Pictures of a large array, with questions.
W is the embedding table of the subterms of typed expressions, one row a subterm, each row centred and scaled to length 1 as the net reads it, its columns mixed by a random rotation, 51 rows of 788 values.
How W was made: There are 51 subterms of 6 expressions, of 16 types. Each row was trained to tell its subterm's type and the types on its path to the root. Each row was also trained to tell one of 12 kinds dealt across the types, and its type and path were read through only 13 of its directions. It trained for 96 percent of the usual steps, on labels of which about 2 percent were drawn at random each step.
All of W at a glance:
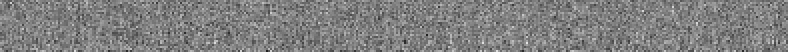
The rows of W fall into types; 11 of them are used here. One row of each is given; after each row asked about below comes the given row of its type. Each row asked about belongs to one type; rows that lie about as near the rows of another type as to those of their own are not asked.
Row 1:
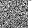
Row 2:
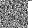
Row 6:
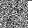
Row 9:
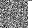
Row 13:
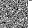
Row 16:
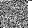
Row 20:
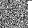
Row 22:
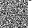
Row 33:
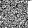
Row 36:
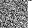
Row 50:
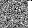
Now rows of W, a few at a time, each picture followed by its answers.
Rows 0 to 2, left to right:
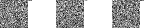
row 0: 50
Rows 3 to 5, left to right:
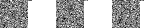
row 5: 6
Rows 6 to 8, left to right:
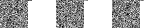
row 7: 1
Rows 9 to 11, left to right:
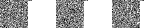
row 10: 22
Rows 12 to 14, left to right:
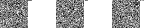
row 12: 50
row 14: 13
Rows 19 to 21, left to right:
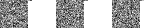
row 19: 50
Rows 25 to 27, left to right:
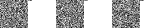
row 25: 22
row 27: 36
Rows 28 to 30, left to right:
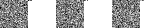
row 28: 6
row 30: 1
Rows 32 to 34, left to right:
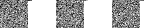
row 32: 6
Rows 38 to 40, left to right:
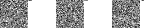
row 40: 13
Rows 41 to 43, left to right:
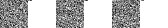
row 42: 36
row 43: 13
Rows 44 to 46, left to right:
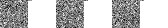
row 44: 1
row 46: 22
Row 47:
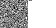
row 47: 13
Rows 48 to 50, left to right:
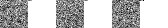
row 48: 2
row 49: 22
